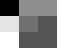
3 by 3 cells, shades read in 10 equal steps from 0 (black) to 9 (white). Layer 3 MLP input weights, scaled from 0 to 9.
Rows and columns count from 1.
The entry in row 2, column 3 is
3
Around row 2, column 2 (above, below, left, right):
5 3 8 3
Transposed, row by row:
0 8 9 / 5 4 3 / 5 3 3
